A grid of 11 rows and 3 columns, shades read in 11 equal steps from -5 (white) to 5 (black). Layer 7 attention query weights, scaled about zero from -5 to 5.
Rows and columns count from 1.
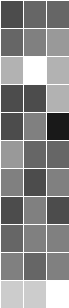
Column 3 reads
1 -1 -2 -2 4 1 0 2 0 0 -5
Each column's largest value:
2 2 4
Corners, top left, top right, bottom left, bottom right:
2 1 -3 -5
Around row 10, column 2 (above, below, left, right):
0 -3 0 0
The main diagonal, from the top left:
2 0 -2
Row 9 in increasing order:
0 0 1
